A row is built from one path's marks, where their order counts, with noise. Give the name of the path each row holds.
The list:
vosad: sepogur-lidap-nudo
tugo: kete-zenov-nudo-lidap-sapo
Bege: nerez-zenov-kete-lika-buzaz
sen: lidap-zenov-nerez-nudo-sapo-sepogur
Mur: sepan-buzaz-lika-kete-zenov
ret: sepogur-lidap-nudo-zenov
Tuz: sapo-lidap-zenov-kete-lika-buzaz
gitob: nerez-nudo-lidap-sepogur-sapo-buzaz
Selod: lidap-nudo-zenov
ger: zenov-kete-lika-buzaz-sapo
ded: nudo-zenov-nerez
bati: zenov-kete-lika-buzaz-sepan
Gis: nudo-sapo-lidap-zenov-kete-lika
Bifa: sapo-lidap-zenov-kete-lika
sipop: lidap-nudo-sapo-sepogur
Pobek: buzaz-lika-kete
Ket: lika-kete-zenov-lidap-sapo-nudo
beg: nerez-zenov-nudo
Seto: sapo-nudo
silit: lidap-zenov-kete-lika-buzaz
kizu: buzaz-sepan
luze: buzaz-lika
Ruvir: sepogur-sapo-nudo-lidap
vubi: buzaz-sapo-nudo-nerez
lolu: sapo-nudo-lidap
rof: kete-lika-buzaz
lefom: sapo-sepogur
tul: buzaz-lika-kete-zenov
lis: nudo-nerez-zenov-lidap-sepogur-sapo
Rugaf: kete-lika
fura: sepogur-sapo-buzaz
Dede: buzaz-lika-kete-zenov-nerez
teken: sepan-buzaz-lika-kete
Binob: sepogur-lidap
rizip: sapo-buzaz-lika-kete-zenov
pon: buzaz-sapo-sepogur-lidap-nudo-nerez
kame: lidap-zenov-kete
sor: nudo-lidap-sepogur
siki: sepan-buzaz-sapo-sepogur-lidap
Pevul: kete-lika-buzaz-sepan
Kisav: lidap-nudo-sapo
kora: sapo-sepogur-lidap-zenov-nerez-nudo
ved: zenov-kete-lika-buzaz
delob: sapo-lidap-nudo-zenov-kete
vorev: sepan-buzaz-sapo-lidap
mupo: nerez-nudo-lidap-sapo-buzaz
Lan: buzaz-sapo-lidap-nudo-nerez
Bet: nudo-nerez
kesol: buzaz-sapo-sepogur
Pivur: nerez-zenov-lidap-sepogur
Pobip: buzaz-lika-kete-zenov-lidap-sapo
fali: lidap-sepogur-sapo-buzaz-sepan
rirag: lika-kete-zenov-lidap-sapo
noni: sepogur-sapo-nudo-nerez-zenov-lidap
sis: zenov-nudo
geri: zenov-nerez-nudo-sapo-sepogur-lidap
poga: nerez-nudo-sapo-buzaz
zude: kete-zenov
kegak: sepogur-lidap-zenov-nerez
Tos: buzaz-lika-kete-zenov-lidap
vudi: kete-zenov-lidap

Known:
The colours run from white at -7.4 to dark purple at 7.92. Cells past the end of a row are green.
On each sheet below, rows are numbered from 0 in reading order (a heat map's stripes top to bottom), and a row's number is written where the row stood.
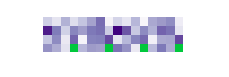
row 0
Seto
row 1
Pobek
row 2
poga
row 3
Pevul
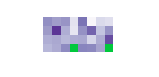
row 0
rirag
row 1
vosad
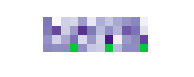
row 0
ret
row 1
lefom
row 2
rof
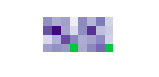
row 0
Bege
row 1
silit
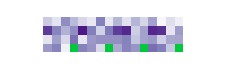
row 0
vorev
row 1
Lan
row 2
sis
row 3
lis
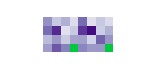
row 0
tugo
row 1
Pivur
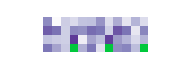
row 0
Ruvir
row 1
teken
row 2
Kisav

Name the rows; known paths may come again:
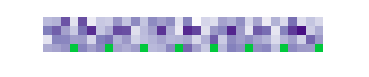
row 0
Pobip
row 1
kegak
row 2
Bifa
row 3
rirag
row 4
noni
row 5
bati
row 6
Kisav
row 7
Pivur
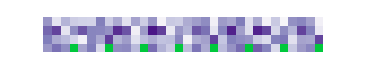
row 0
Selod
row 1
kizu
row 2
delob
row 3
kora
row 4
Pevul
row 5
ved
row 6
gitob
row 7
Rugaf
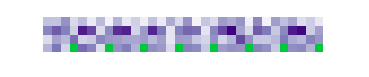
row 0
Mur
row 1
mupo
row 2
ded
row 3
lolu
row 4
sipop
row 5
Bege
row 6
fali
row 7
beg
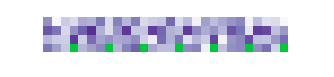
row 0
Ruvir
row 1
ger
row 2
silit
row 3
rizip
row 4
siki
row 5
rof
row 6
Bet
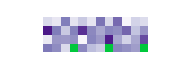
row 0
Lan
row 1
kesol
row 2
vosad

